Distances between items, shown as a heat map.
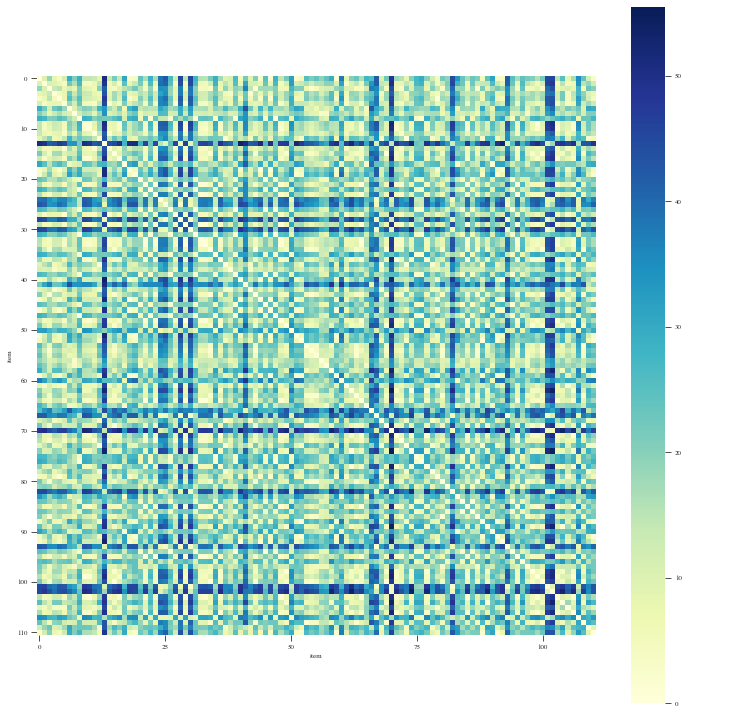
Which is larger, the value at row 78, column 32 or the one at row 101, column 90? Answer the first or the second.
the second
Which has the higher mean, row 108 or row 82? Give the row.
82
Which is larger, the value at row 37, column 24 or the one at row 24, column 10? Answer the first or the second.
the second
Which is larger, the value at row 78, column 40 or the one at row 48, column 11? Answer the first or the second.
the first
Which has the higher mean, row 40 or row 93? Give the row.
93
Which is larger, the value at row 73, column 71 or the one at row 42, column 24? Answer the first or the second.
the second
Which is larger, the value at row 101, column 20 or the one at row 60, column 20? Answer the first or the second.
the first
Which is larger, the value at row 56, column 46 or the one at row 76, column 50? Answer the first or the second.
the first
